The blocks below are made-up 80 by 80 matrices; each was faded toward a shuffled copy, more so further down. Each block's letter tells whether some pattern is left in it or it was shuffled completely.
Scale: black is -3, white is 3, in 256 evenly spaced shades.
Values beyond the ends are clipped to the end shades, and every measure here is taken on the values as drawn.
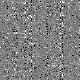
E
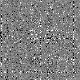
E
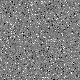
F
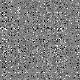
E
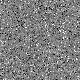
F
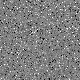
F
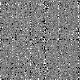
E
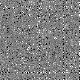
E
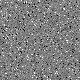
F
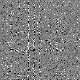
E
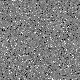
F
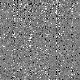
E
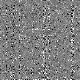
E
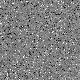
F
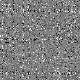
E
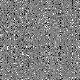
E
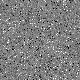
F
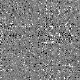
E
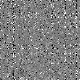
E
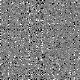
E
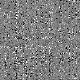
E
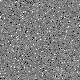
F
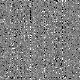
E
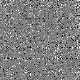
E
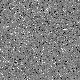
F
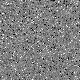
F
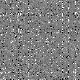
E
